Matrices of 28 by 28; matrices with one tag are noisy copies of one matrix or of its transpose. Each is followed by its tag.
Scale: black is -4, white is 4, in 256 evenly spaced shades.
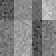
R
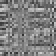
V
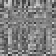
V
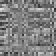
V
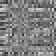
V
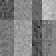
R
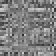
V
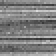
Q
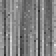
Q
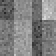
R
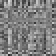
V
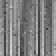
Q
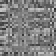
V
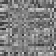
V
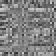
V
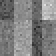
R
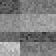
R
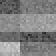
R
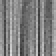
Q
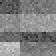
R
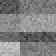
R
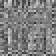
V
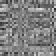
V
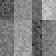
R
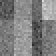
R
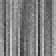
Q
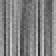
Q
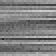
Q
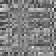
V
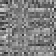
V
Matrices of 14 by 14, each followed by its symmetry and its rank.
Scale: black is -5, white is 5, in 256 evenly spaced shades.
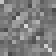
symmetric, full rank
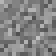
symmetric, full rank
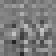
neither, rank three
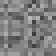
neither, rank three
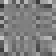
antisymmetric, rank two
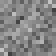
symmetric, full rank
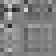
antisymmetric, rank two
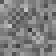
symmetric, full rank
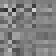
neither, rank two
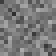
symmetric, full rank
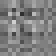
antisymmetric, rank two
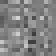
neither, rank three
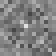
symmetric, full rank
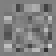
antisymmetric, rank two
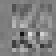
neither, rank two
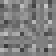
antisymmetric, rank two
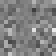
neither, rank three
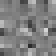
antisymmetric, rank two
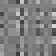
neither, rank two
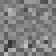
neither, rank three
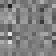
neither, rank two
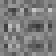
neither, rank two
